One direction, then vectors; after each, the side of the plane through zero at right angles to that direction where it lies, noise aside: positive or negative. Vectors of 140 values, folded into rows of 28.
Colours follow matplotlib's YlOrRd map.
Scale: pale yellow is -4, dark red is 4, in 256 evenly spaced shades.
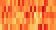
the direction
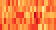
negative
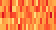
positive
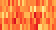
negative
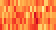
negative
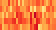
negative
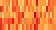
negative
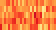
negative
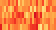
negative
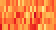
negative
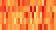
positive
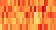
positive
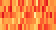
positive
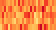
positive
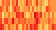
negative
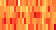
negative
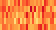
positive
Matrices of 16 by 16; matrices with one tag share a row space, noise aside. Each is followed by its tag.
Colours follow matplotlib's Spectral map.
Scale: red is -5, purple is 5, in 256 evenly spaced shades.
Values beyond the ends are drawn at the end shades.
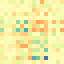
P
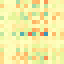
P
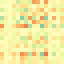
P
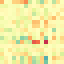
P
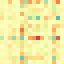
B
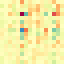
B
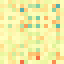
B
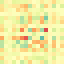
P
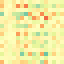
P
